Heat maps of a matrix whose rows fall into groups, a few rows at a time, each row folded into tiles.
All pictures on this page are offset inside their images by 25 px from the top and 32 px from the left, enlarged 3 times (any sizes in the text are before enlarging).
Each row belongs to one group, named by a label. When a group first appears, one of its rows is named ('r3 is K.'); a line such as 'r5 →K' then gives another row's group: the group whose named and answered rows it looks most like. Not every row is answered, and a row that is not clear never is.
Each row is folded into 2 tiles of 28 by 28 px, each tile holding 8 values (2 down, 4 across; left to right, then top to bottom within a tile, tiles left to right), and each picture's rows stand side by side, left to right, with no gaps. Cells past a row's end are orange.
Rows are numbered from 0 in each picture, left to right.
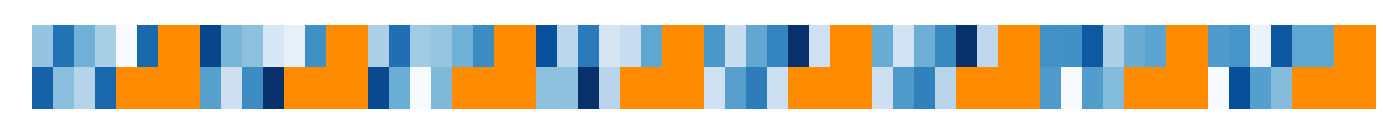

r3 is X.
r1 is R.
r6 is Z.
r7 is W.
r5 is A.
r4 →A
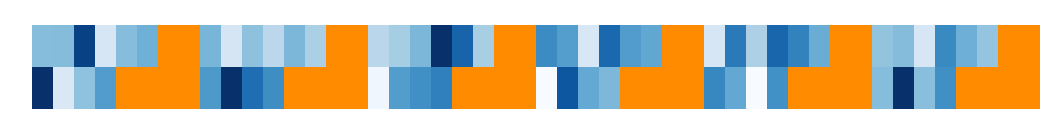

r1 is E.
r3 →W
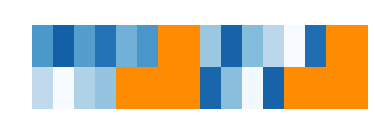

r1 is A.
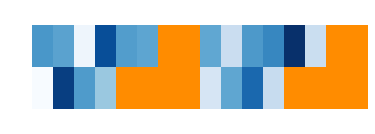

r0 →W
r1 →A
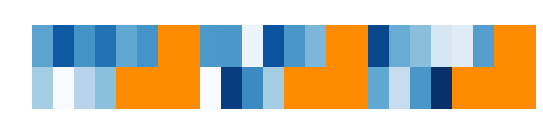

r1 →W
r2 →R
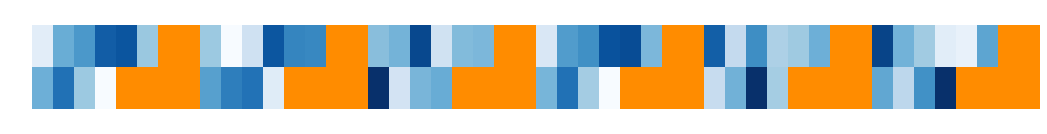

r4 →X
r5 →R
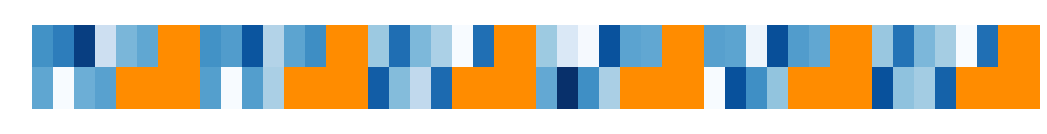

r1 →Z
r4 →W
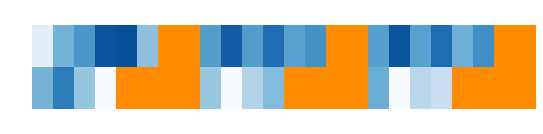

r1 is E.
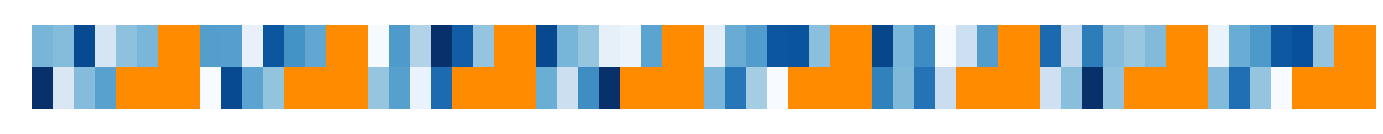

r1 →W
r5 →X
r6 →X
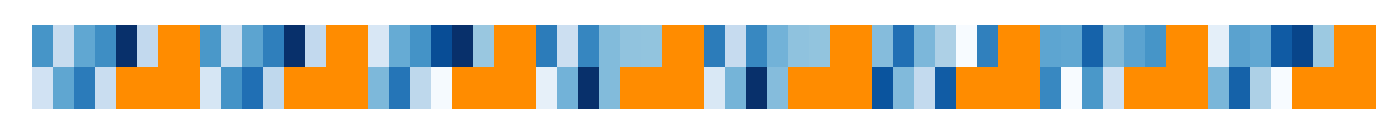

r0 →A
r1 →A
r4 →X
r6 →Z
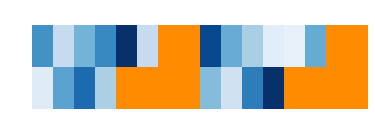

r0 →A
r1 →R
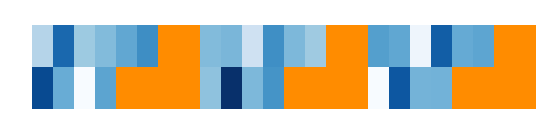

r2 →W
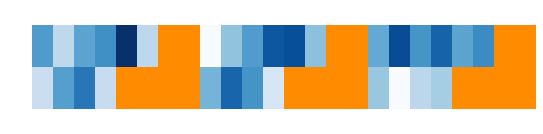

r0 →A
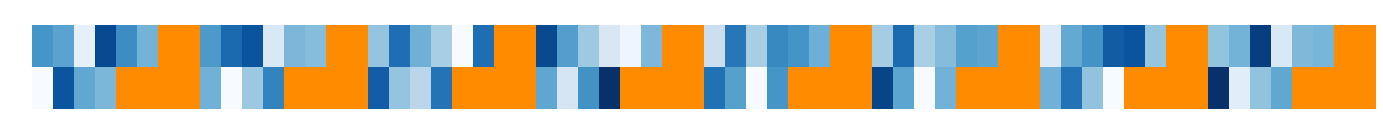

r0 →W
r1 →Z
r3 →R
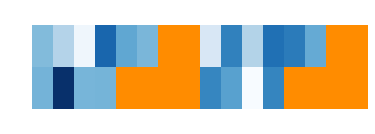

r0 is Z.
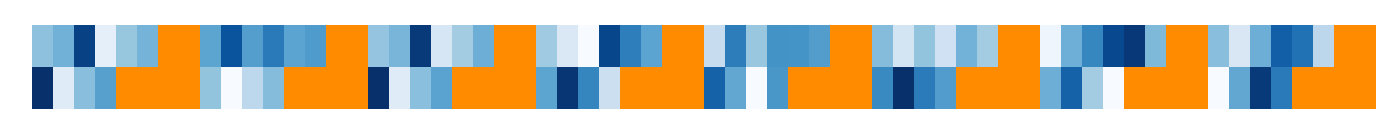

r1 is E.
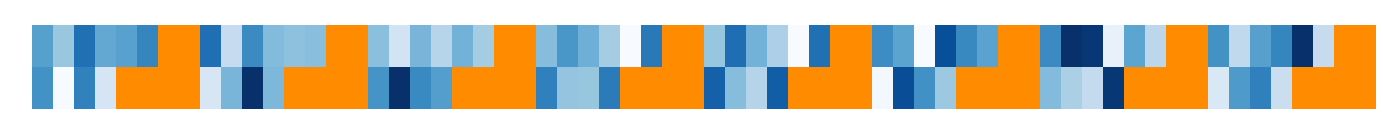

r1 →X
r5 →W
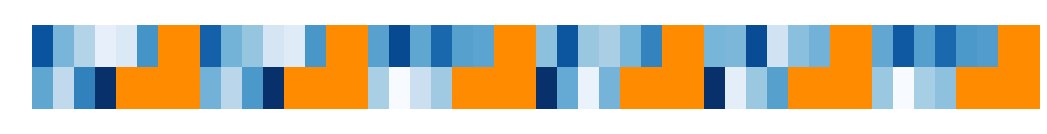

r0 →R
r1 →R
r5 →E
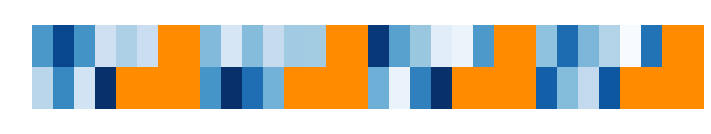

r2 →R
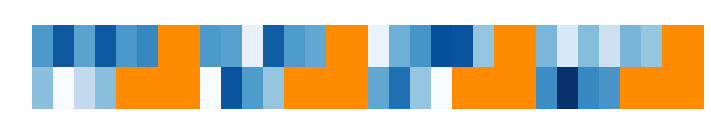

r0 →E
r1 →W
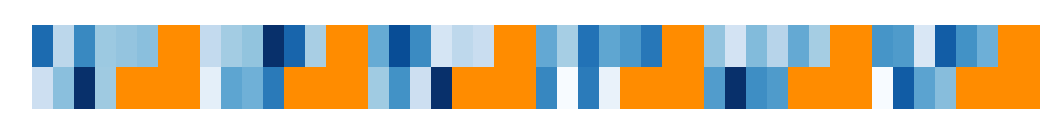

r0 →X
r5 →W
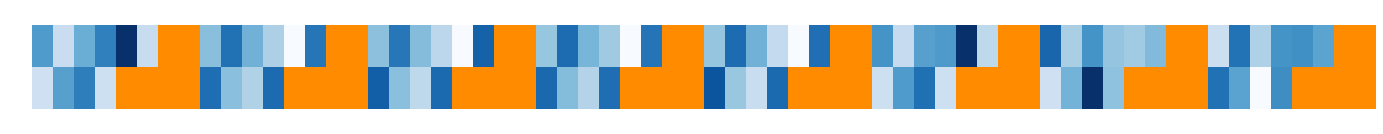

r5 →A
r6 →X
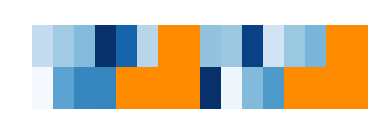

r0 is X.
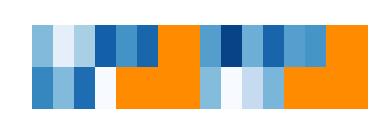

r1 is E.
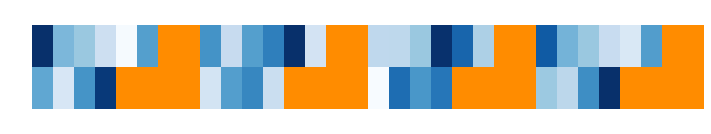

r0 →R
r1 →A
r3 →R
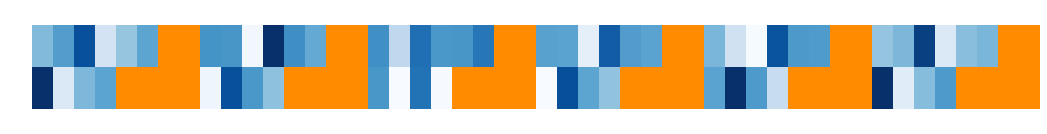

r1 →W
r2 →Z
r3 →W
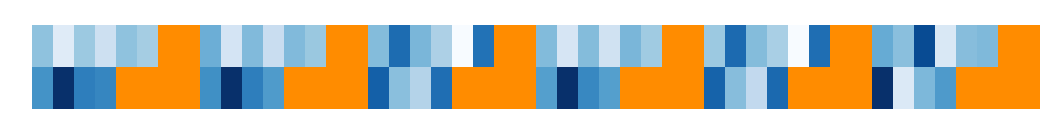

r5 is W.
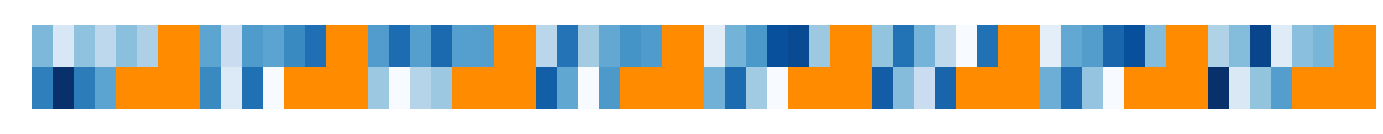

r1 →Z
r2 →E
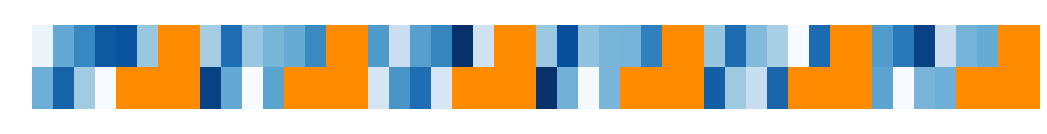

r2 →A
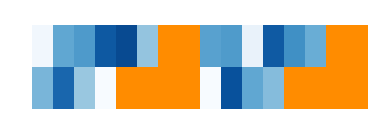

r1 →W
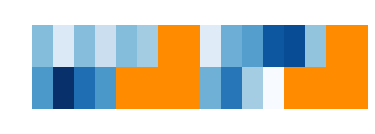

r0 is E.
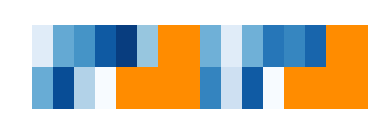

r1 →Z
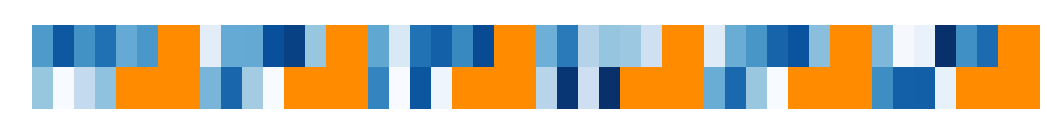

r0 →E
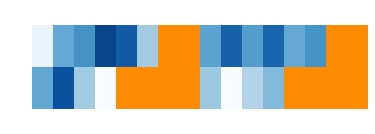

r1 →E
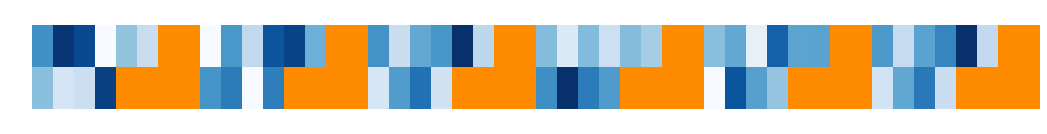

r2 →A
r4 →W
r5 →A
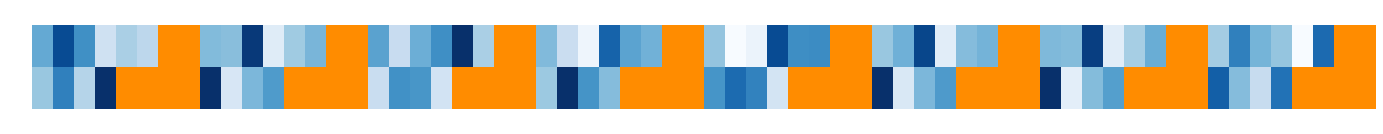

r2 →A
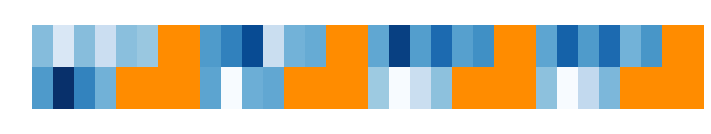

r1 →Z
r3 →E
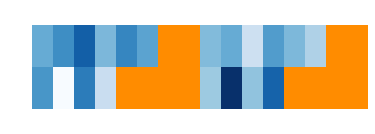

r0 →Z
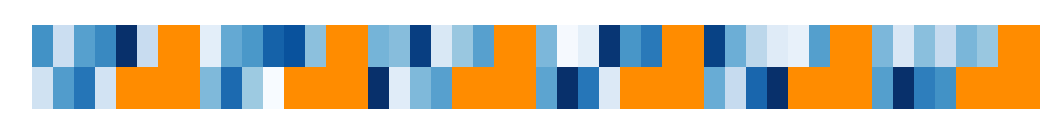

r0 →A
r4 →R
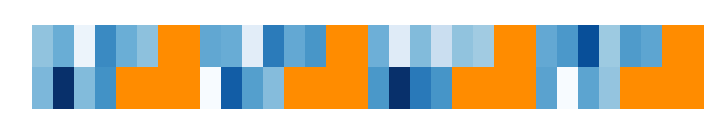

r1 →W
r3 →Z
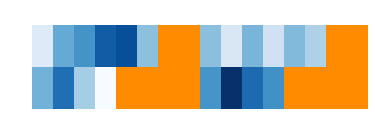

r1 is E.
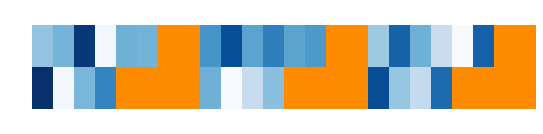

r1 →E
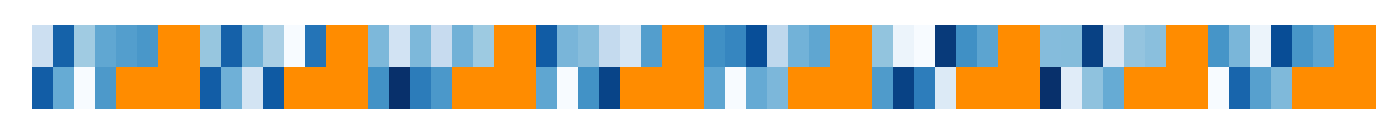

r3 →R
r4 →Z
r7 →W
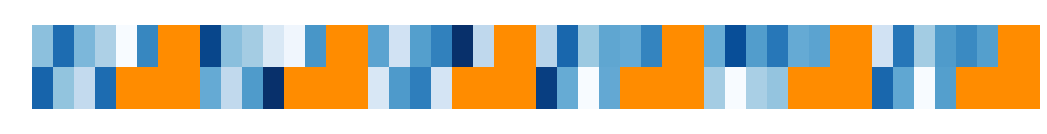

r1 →R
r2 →A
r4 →E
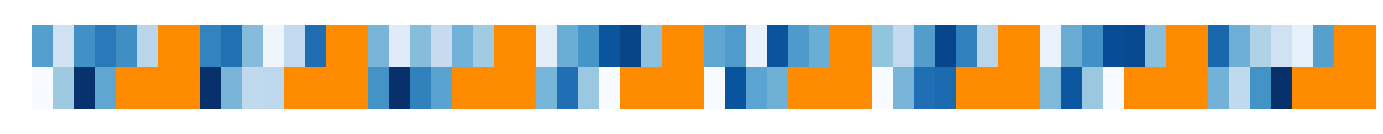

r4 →W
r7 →R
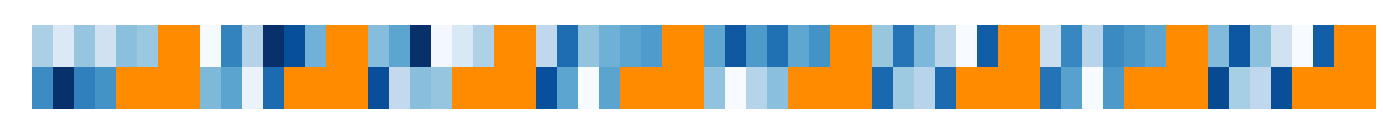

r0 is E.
